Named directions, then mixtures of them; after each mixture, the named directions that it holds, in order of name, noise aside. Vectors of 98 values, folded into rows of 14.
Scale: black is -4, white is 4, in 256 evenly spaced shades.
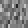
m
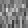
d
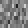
m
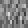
d, m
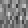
d, m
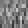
d, m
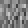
d, m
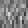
d, m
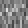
d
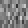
d, m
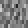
m
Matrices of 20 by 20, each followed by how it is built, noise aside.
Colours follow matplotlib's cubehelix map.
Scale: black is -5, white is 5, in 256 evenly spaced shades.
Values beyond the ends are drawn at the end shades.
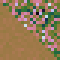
upper triangular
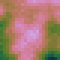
smooth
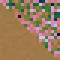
upper triangular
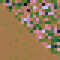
upper triangular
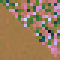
upper triangular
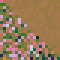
lower triangular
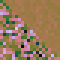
lower triangular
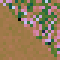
upper triangular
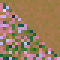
lower triangular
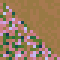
lower triangular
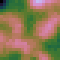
smooth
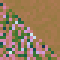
lower triangular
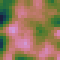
smooth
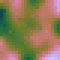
smooth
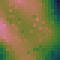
smooth
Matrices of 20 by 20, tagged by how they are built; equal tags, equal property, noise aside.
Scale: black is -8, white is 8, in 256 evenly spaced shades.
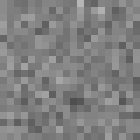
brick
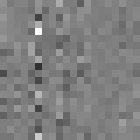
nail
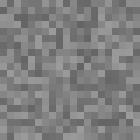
brick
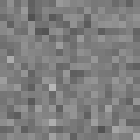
brick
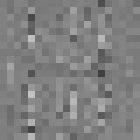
nail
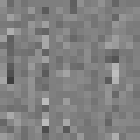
nail
